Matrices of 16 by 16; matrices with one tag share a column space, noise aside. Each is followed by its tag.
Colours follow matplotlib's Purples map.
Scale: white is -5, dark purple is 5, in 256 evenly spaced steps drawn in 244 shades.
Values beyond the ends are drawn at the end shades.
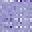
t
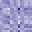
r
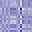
r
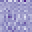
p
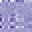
t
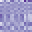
p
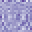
p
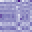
p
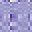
p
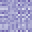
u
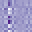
r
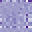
t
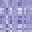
r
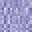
r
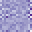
u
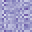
u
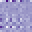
t
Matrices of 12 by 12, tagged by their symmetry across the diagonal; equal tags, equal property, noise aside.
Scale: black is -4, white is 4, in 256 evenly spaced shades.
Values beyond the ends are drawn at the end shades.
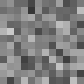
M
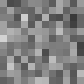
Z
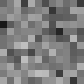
Z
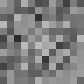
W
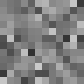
M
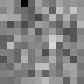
Z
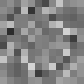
W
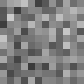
M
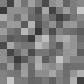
W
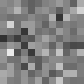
Z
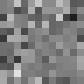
M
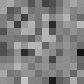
W
